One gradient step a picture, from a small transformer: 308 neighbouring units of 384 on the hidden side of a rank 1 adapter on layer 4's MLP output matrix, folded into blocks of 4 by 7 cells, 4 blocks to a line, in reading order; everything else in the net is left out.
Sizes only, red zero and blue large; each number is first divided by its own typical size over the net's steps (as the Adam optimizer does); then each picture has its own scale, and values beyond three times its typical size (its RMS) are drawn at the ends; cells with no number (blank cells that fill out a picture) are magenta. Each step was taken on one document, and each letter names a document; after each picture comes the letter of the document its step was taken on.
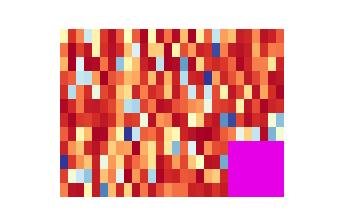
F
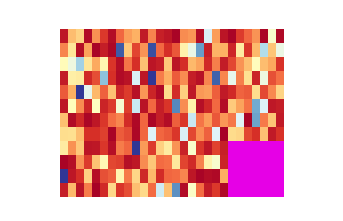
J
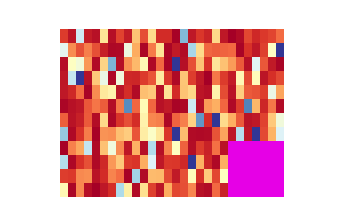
F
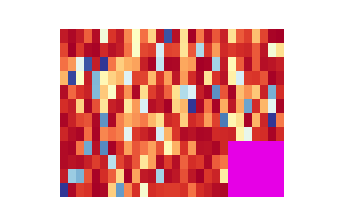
F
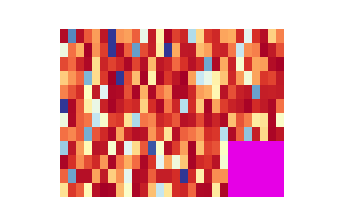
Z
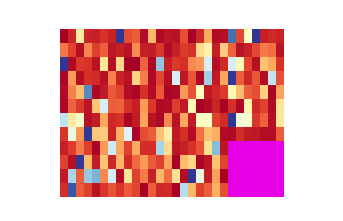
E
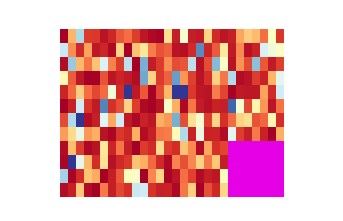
J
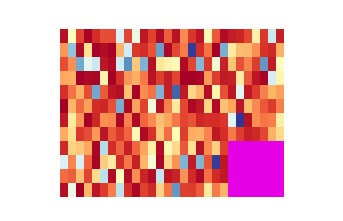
J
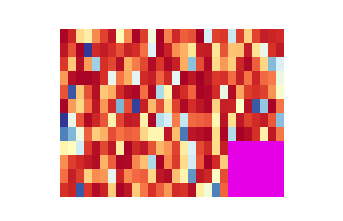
J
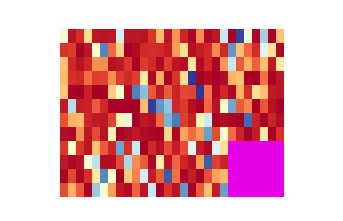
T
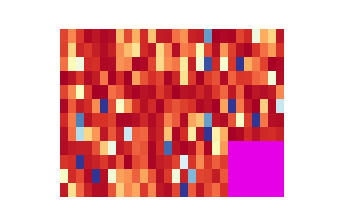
E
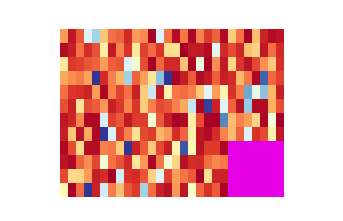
F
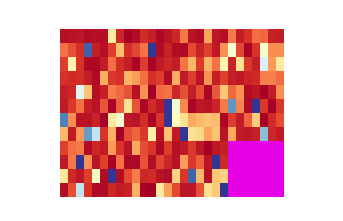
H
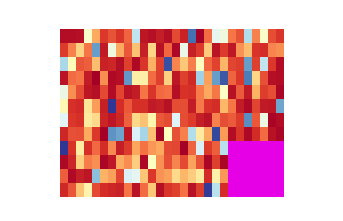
Z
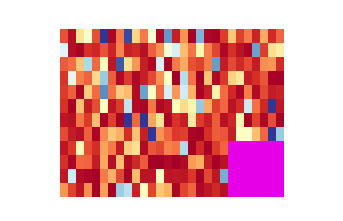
F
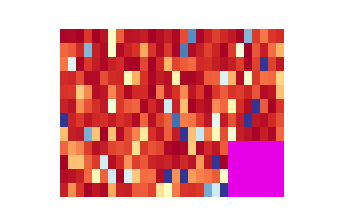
H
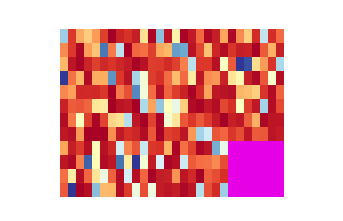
T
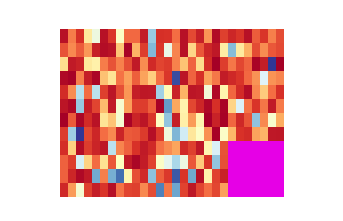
J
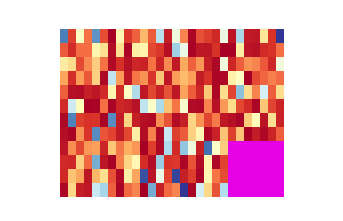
T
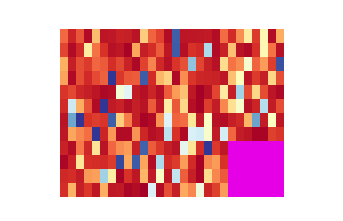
T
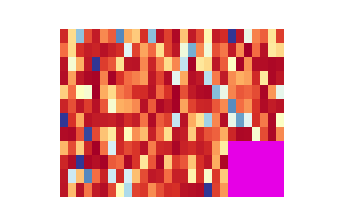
E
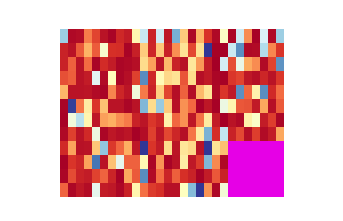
T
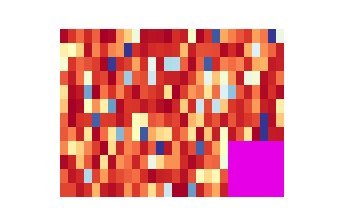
Z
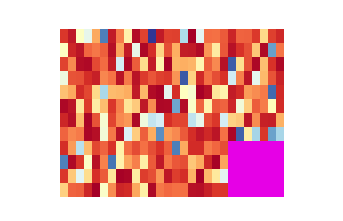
F
